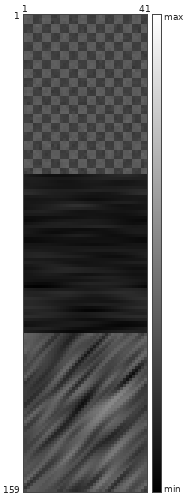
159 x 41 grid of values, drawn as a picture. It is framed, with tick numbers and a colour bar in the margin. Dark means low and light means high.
It is made of 3 by 1 panels. Panel 1,1: low, checkered. Panel 2,1: very low, streaked across, faint in contrast. Panel 3,1: low, slanting up to the right.
